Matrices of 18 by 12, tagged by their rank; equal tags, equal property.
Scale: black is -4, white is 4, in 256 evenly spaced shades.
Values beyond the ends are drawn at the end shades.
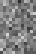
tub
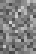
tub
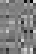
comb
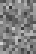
tub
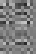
comb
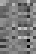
comb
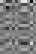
comb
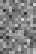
tub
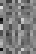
comb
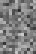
tub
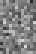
tub
